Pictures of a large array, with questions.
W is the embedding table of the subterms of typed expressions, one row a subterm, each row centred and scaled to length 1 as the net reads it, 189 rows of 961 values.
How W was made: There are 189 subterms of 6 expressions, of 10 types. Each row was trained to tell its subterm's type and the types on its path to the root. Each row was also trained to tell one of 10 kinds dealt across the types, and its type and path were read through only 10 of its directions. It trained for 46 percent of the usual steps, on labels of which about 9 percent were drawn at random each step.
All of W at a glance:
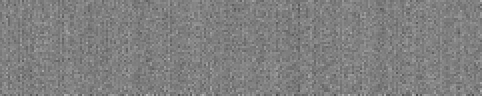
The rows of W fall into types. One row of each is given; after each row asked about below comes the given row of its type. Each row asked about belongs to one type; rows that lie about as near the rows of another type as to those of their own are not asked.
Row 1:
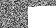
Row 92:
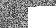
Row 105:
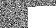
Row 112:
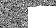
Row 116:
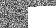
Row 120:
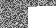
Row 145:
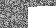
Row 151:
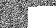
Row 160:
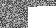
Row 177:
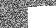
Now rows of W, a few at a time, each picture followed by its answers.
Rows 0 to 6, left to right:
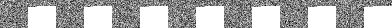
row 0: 112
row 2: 116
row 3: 116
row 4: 1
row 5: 145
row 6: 92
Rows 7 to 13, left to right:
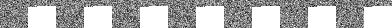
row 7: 120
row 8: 177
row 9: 116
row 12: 145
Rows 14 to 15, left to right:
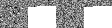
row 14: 116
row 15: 105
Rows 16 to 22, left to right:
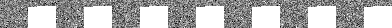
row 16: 145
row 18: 151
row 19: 151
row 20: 145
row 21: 116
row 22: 112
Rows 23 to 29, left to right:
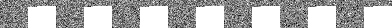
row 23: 120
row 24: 1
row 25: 151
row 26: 177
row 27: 145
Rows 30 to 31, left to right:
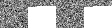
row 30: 116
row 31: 177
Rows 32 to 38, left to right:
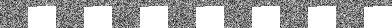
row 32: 120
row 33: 120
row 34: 177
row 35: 177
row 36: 160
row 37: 160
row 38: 145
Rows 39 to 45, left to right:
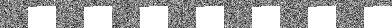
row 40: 160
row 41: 105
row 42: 92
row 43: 120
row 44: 177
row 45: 160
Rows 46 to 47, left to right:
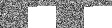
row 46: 112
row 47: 1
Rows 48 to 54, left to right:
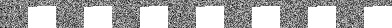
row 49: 160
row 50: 116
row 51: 1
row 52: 105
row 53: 160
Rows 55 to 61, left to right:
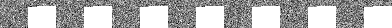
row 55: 177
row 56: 120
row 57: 116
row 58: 105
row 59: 92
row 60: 116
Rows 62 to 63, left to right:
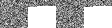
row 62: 177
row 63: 120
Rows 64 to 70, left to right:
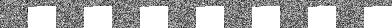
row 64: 145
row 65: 112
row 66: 116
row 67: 120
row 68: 1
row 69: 112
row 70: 92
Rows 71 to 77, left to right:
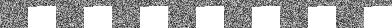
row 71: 92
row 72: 120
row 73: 145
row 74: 116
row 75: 120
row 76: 112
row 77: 177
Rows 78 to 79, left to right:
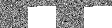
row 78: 120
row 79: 112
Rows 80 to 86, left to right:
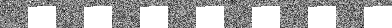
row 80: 120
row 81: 177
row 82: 112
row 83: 120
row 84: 160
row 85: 145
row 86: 1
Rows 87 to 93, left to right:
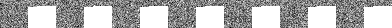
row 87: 1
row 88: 160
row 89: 116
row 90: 112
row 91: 120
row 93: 120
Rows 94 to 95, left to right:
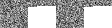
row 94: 145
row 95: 92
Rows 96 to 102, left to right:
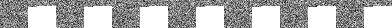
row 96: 1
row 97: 160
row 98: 151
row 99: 92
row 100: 177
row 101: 151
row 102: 1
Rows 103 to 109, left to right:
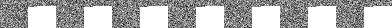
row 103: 1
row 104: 116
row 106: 145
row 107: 116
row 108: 116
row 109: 160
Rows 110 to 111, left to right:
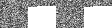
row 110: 151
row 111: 145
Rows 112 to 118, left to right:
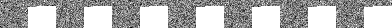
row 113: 92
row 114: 1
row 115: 177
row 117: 92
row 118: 1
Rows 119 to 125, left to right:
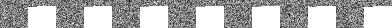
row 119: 151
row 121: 1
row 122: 116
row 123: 1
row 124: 145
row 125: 151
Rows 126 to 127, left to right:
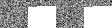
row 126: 145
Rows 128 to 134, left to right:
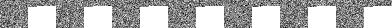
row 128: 105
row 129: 92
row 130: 116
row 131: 105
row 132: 160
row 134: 105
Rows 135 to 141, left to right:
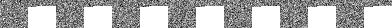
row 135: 116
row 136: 112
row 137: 145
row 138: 92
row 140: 112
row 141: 177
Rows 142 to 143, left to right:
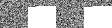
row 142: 112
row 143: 105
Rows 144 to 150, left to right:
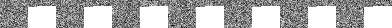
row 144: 145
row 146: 1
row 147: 116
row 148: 120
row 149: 120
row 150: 145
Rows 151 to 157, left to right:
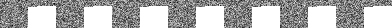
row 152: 112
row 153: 112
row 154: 112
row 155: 160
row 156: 92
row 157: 177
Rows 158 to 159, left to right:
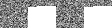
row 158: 105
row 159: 120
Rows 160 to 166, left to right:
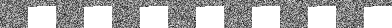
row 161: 92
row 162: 105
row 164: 92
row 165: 120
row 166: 112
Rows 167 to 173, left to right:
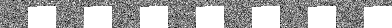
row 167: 116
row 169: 151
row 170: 1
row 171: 177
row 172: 151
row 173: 112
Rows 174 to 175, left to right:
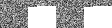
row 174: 151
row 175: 145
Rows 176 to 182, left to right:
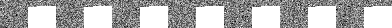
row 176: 92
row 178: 92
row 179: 105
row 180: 151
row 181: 92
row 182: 92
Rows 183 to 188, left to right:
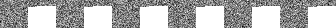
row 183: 145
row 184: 116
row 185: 1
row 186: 151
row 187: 160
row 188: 120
